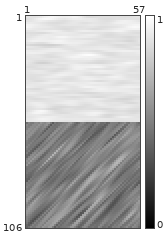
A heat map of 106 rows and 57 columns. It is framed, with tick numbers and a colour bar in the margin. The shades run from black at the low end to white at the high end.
It is made of 2 by 1 panels. Panel 1,1: very high, streaked across, faint in contrast. Panel 2,1: middling, slanting up to the right.
